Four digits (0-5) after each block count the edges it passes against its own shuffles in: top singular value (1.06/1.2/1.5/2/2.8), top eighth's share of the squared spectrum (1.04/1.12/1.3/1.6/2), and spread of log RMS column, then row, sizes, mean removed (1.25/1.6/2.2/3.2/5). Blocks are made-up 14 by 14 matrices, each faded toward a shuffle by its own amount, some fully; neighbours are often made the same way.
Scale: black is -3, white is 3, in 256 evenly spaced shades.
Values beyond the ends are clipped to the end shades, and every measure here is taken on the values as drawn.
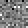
1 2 0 0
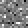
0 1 0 0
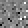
0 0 0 0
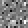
2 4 1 1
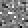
0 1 0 0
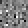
0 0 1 0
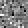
1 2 0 0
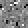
0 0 0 0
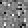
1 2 1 0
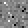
0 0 0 0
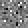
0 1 0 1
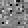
1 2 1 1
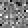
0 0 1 0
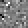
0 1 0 0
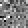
2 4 1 1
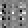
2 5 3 2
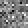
2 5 1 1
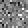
1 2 0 0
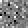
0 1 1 0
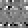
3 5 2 3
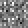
2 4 0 1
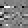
3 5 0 2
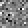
1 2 0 1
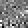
1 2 0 1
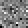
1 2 1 0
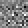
2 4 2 1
